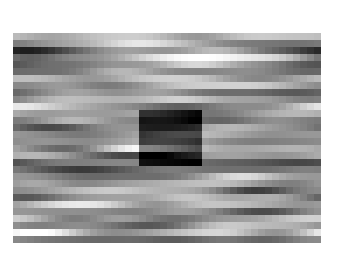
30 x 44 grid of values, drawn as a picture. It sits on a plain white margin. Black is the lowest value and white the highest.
An odd patch, lower than its surroundings, sits in the centre. Streaks run across, left to right. No overall slope runs across the table. The ninth with the lowest average is the centre.
